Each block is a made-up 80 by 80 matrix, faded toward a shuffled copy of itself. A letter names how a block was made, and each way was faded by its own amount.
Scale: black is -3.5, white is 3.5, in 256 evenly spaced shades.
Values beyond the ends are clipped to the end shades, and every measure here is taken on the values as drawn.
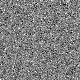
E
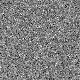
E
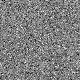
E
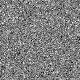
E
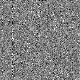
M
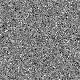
E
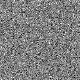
M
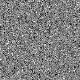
M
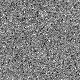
E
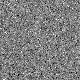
E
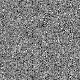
M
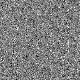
M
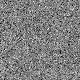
E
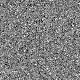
E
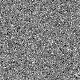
E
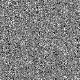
M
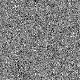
M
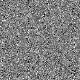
M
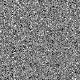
M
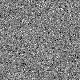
E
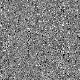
M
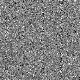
M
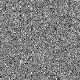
M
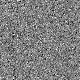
E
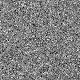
E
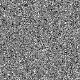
M
